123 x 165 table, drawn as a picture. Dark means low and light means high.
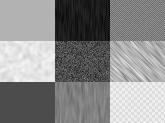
The table splits into 3 rows of 3 panels. Panel 1,1: high, flat. Panel 1,2: very low, streaked downward, faint in contrast. Panel 1,3: middling, checkered. Panel 2,1: very high, blotchy, faint in contrast. Panel 2,2: low, fine-grained. Panel 2,3: high, slanting down to the right. Panel 3,1: low, flat. Panel 3,2: middling, streaked downward, faint in contrast. Panel 3,3: very high, checkered, faint in contrast.
